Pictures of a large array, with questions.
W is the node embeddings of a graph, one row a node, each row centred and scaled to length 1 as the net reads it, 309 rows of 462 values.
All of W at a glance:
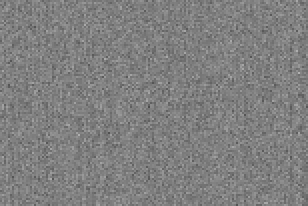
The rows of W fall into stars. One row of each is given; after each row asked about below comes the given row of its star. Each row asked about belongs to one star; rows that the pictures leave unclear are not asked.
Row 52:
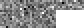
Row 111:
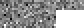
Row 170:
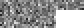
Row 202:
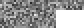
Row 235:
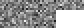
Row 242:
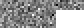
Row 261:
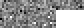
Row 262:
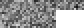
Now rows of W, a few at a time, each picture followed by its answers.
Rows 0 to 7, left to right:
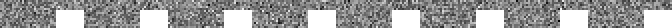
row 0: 52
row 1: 111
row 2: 235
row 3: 170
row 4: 242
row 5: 52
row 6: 235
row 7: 261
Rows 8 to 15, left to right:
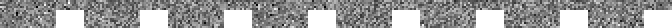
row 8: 262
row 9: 170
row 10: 262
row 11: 111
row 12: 52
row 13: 262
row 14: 262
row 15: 170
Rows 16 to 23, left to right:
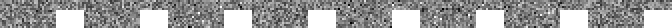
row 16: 52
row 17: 170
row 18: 111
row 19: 235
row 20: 202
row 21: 235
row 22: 262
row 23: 242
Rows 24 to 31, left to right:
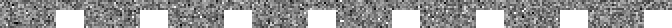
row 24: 202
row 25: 235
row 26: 111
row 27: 202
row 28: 261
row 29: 52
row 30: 52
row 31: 235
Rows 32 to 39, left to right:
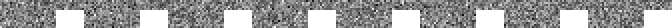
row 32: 170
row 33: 202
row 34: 111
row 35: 262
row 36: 235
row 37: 170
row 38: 242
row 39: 170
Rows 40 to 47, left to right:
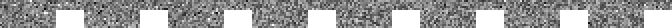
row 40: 262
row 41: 170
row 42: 262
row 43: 170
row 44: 235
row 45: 202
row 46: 202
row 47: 202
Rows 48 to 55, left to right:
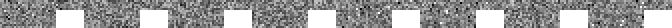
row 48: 242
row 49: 170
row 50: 202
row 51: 261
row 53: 202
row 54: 235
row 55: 111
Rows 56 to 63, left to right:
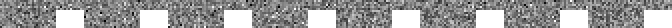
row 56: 52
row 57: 262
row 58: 52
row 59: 261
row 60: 235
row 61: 111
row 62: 261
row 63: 242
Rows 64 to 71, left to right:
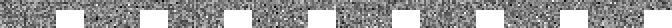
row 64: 111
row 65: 262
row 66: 242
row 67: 261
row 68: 242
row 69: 242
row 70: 111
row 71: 170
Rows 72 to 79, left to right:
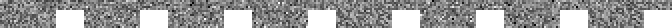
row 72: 262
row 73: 235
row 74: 52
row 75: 170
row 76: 235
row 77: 235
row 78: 111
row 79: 235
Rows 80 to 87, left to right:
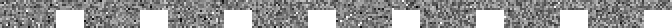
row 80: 202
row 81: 242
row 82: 262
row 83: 52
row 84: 261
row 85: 52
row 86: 52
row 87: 261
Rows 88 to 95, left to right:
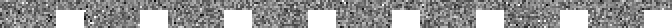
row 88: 170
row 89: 261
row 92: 170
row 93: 202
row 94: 111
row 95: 235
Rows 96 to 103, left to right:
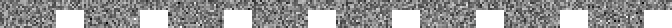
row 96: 261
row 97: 242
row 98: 170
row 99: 170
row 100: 242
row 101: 170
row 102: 261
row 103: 262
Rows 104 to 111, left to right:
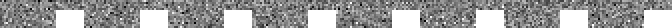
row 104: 261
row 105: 52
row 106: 170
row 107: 242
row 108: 202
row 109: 261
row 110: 170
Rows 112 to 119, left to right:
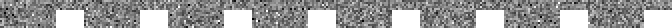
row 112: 242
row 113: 242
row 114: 261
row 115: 261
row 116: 262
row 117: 262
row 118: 111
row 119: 235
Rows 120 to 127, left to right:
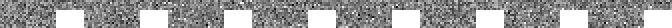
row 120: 242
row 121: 170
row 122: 111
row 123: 235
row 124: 52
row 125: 52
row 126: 202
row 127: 202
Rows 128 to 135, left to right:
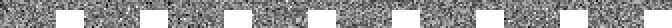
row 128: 170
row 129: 52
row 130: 111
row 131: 235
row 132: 202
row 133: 262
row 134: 261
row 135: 242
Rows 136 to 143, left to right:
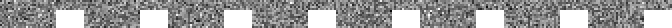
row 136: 242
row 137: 111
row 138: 242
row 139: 111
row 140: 52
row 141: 242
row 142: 242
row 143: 52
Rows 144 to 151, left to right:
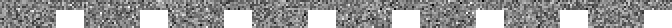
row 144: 261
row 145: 52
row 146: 242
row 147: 262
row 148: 262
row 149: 202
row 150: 170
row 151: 262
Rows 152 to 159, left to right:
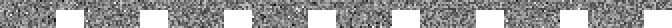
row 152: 202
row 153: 235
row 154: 52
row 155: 52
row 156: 170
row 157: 235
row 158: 235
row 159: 170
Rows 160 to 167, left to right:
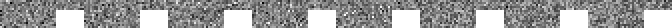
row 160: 170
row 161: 242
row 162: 235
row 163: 170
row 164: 52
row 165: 262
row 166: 261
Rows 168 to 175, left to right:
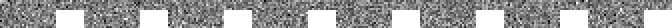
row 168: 242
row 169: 262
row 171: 235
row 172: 261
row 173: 261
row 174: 111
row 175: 262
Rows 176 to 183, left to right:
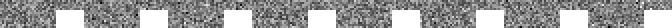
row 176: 262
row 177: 242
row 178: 170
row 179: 52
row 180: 235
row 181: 52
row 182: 170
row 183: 111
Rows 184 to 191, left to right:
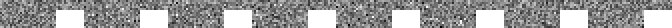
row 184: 261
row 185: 242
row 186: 242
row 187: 242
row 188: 52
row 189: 111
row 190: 262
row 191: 235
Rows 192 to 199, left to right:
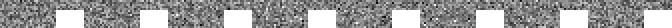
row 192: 52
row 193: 111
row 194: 242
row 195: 242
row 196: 202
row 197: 111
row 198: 242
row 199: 202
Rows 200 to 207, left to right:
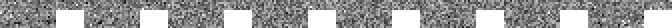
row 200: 202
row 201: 202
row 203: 52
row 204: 202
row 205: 235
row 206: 261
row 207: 111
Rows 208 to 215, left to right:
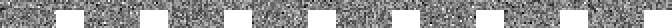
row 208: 235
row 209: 202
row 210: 52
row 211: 262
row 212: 235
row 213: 111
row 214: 170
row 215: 170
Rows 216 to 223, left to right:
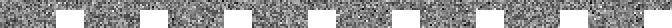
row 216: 202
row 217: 111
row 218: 235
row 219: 242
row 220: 235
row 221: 235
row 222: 262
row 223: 202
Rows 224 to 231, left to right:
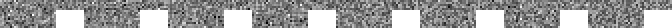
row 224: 242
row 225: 235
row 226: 170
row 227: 202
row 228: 242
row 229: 235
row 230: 262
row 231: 261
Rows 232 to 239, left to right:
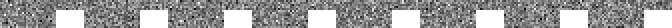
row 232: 242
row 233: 111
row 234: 235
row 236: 235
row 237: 242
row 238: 262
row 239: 170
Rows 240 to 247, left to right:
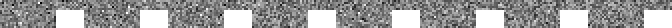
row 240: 202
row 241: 52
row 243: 202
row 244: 242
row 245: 170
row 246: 261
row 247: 262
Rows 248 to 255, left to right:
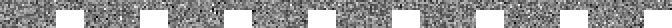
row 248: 202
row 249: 52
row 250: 262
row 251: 170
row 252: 235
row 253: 242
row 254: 111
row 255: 170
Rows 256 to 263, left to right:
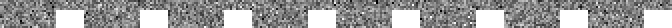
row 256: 262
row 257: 262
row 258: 170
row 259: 52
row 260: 202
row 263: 170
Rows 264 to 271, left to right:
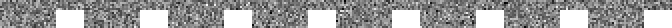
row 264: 170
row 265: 235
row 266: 170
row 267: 170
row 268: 242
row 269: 170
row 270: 111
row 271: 242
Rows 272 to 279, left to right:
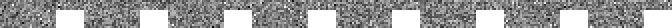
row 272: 262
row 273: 202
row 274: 261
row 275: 235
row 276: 52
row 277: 111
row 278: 235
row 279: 235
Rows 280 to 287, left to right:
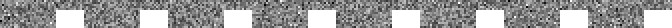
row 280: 242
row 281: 262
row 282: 242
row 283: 202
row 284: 261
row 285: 202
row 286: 261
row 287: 242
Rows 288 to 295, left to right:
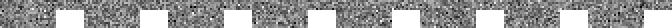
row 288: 262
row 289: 242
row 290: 261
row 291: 170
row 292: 235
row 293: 52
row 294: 235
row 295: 262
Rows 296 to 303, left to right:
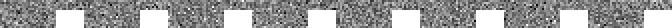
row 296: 170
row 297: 111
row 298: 52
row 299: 170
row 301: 235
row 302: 261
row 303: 111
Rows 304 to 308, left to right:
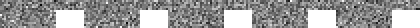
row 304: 235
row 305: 170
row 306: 52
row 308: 170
